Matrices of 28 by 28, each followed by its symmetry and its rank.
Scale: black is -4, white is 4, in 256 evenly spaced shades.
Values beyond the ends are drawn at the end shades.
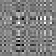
antisymmetric, rank two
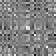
symmetric, rank three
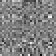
neither, rank five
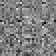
neither, rank five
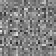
neither, rank five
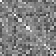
symmetric, rank five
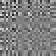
antisymmetric, rank two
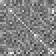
symmetric, rank five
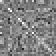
symmetric, rank five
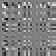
antisymmetric, rank two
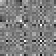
symmetric, rank three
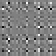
antisymmetric, rank two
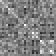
symmetric, rank five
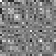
symmetric, rank three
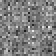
neither, rank five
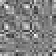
symmetric, rank three
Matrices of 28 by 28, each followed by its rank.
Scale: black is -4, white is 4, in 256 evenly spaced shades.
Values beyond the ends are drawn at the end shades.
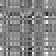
two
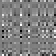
two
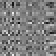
three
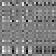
two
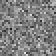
full rank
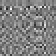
three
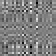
two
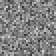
full rank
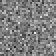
full rank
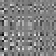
two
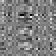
three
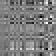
two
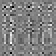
three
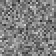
full rank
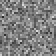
full rank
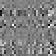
three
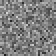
full rank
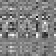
three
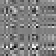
two
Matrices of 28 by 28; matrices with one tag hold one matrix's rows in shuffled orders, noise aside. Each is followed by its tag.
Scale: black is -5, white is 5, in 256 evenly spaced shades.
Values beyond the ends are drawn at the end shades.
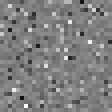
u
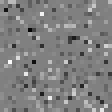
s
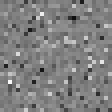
s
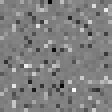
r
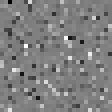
u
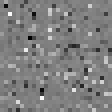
s
